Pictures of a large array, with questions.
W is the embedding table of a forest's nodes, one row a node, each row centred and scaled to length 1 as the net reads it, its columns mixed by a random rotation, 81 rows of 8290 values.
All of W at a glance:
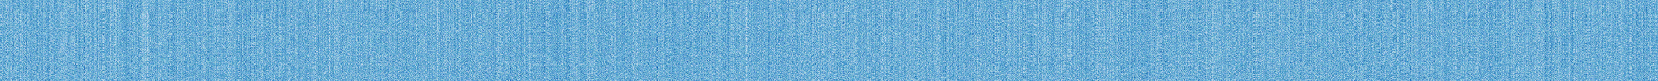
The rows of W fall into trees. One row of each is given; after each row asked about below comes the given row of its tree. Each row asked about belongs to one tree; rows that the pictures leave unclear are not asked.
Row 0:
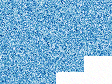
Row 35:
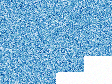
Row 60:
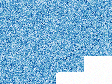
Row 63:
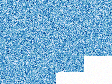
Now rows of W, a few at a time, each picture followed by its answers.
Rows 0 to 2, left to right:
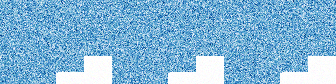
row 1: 35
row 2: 0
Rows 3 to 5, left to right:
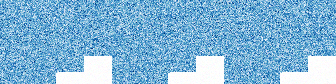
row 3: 60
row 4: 35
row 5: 0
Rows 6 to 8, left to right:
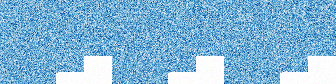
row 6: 0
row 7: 35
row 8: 0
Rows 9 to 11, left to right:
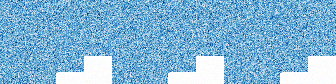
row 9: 35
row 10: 35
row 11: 35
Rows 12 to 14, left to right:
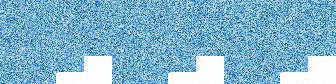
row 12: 60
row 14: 60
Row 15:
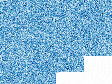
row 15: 60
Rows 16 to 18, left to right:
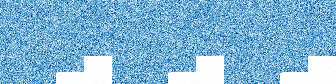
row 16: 60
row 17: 60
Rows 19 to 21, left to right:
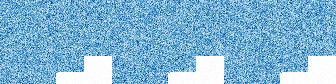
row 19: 35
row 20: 60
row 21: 60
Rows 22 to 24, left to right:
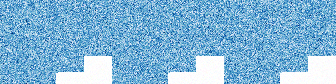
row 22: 35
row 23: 0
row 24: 60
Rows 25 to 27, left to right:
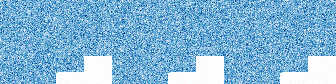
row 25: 60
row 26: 35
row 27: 35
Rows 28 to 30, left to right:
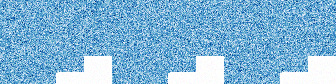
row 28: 60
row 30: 0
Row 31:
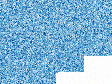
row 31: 63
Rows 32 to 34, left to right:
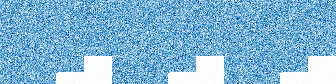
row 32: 35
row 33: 60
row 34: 60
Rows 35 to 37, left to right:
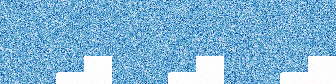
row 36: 63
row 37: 35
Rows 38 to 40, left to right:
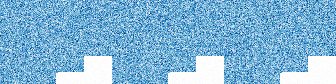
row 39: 35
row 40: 35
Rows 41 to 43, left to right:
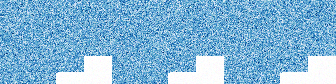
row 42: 63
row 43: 60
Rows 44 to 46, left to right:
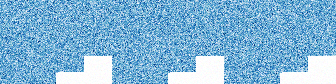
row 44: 63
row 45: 35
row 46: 60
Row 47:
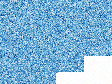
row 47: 35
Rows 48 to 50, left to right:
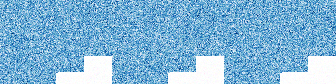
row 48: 35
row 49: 60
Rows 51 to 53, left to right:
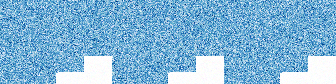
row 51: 60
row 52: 60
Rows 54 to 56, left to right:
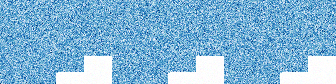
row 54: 63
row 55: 0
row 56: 0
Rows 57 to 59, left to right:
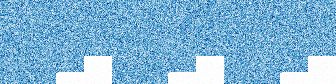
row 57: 35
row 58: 60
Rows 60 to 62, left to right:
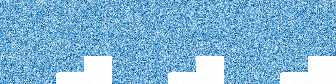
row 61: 0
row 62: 35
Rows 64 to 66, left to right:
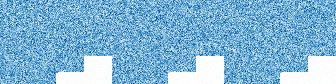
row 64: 63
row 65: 0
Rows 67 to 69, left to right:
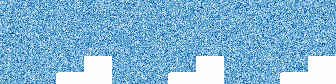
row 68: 35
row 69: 35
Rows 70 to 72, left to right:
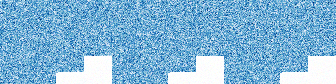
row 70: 60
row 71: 35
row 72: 35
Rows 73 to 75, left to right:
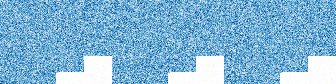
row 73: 0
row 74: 60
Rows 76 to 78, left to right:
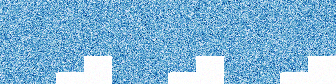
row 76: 60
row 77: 0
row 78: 60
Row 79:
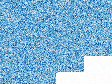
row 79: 35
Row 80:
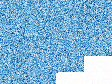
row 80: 35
